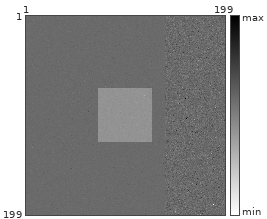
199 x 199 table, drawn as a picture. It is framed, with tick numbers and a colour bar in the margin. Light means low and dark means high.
Odd patch: lower, in the centre. Average level on the scale: 60%. Slope: none. Seam: vertical, 70% of the way across, the left part calmer. Ninth with the lowest average: centre. Stripes: none.
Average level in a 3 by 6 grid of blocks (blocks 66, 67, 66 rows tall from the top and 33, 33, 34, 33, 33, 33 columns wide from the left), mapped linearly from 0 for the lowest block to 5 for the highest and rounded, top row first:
5 5 5 5 5 5 / 5 5 0 0 5 5 / 5 5 5 5 5 5
